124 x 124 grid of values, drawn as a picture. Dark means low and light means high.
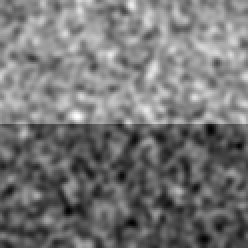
The field is mottled with small blotches. A horizontal seam about 50% of the way down splits the table, and the top part is higher. No lone cell stands out from its neighbours.
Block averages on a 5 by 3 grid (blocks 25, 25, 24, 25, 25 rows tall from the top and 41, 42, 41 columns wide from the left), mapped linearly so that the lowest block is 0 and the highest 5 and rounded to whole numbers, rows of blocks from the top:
5 5 5
4 5 5
3 3 2
1 0 1
0 1 0
